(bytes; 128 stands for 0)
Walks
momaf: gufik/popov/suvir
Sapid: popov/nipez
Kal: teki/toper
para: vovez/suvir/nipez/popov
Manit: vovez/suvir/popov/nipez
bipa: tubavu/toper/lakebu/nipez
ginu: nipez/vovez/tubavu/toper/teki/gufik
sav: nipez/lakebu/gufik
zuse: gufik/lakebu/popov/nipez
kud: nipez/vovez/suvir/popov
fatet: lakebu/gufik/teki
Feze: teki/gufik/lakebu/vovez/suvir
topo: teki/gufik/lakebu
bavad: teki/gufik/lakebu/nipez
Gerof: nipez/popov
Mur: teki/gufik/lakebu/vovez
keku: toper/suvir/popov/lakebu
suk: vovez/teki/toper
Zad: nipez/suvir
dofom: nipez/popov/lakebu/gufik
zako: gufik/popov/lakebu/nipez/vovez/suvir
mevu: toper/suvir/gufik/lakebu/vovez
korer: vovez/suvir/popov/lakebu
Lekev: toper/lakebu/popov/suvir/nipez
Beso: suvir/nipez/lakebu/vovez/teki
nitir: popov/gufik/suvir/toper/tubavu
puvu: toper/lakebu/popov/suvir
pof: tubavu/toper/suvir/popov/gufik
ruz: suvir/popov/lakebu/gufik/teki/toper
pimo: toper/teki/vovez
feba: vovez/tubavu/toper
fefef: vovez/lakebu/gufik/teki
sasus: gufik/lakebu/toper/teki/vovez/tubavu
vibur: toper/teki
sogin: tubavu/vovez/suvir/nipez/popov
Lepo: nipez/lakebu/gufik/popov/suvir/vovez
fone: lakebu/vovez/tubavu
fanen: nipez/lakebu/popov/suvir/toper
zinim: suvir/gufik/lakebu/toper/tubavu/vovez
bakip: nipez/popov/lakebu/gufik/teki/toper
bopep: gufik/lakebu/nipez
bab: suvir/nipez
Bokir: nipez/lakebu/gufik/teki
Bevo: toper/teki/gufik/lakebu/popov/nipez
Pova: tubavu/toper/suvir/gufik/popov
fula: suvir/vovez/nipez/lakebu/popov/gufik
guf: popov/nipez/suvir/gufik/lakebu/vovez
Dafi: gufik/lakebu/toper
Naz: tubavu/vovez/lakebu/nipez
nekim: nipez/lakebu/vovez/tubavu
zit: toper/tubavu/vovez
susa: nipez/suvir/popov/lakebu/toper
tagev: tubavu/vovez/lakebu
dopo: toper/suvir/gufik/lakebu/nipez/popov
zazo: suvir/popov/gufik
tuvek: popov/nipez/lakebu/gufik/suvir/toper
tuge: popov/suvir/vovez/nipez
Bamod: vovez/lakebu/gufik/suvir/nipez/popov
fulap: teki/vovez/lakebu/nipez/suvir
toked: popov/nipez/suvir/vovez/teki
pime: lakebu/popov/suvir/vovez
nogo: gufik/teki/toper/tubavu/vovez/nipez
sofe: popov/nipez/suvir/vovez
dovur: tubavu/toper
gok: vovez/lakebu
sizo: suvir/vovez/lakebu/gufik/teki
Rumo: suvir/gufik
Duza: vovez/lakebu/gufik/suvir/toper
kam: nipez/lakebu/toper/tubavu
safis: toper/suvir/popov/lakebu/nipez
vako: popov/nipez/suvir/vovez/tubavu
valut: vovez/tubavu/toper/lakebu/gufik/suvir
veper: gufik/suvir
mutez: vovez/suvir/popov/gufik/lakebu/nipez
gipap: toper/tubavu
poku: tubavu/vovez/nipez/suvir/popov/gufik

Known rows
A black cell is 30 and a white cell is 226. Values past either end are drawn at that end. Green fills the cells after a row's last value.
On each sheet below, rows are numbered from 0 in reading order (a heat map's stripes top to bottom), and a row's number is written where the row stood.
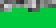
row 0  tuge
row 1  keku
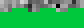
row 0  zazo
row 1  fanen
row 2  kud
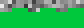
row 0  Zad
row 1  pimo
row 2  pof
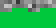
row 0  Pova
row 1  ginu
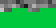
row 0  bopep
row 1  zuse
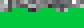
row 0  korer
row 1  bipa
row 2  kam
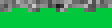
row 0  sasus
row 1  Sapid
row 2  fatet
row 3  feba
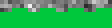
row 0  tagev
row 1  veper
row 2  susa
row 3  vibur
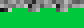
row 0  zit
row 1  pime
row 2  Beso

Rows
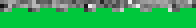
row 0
Bokir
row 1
gok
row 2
nogo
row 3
bab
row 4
nekim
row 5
fula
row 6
Mur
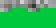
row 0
poku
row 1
dofom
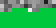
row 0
mevu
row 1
para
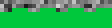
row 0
Dafi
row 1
sizo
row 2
puvu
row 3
fefef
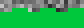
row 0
Feze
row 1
Naz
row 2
dovur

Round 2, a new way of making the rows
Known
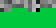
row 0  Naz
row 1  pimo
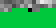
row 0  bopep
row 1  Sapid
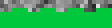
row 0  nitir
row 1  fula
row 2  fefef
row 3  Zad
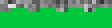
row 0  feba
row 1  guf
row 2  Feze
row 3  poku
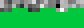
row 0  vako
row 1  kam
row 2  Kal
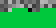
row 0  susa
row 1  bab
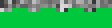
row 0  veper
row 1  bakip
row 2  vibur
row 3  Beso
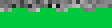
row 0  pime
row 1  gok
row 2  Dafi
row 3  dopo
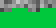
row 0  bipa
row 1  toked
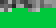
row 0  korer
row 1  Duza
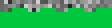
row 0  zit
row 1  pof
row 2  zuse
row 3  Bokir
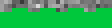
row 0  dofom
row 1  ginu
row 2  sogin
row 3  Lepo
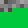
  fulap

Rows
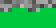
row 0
bavad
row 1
Lekev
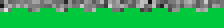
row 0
suk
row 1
Bamod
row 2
Mur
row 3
tagev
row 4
sasus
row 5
nekim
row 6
tuvek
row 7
ruz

